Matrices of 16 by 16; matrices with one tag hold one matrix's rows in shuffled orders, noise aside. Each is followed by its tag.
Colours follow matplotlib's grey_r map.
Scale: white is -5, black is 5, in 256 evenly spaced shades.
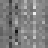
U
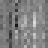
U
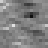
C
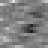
C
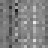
U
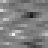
C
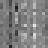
U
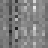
U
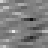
C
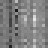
U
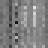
U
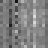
U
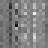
U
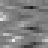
C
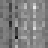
U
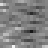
C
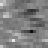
C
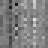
U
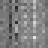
U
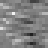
C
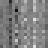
U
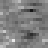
C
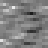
C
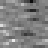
C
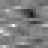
C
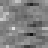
C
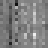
U
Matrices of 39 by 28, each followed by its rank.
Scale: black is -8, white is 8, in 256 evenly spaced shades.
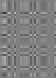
one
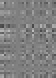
two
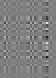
one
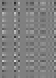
one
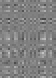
two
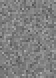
full rank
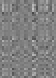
two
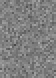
full rank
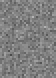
full rank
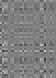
two
